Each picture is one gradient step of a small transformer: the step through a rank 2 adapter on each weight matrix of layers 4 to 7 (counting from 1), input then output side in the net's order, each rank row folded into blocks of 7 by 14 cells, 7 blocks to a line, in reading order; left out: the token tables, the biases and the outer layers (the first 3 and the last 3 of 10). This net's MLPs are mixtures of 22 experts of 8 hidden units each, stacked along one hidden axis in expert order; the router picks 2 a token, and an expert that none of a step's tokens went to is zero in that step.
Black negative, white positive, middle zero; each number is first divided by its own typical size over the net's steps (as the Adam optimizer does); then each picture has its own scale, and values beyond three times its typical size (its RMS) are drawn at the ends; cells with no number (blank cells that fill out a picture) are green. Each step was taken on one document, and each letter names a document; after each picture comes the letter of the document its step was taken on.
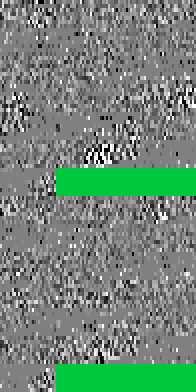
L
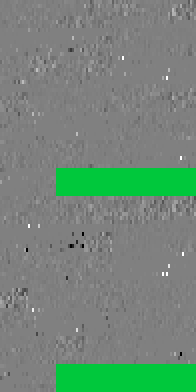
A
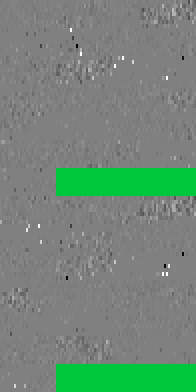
A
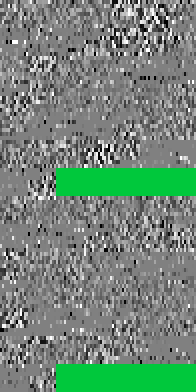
L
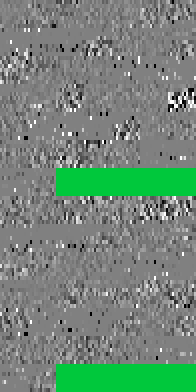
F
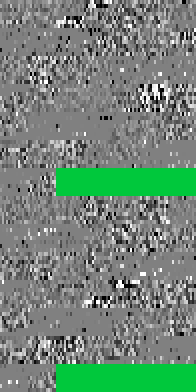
L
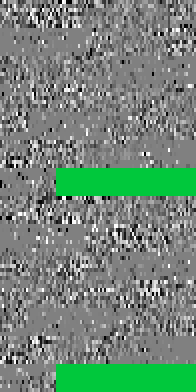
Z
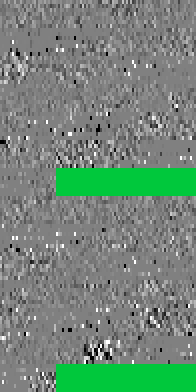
F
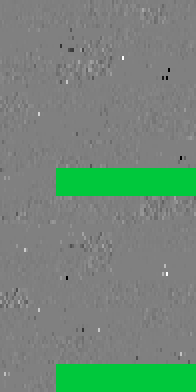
A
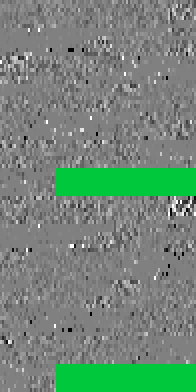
F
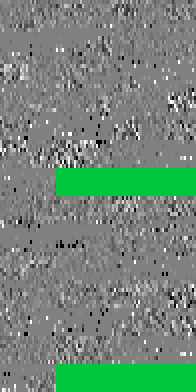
F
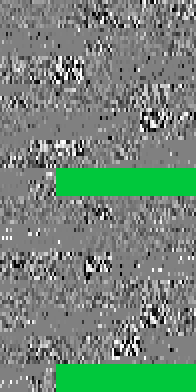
L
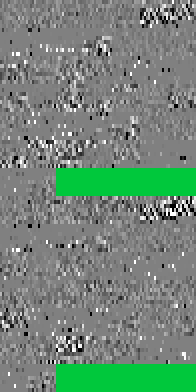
F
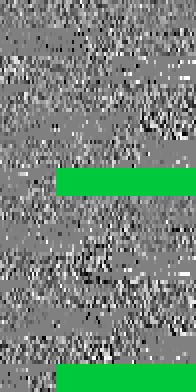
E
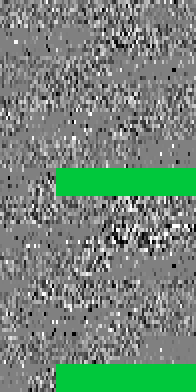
L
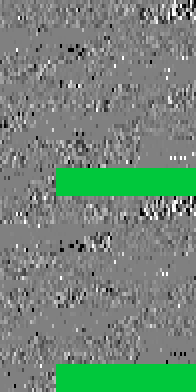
A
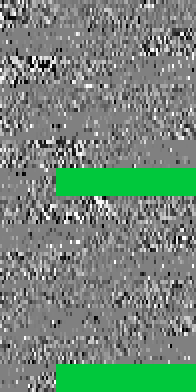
E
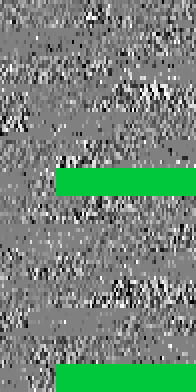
E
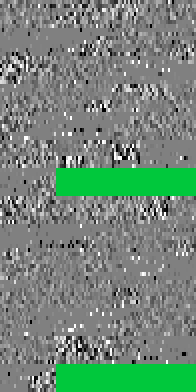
F
